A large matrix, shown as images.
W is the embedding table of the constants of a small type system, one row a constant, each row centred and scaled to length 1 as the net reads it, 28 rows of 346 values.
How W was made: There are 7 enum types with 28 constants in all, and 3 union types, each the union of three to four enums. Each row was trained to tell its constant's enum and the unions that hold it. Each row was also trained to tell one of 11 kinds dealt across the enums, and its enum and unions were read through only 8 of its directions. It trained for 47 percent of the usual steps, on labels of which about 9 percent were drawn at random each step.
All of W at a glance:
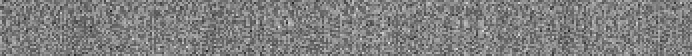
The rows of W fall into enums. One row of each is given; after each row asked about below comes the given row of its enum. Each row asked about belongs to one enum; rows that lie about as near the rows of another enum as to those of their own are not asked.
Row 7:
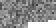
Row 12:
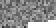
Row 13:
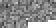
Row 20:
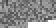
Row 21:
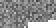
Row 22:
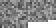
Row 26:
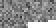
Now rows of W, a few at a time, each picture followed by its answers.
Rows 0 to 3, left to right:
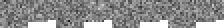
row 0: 22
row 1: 26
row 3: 22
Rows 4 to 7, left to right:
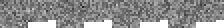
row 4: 22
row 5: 21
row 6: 21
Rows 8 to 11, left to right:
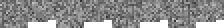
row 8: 26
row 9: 13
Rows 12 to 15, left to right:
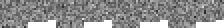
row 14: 21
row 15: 12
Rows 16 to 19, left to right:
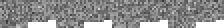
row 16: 20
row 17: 12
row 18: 13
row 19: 7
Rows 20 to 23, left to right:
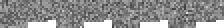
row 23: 7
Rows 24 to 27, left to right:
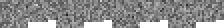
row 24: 13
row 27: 22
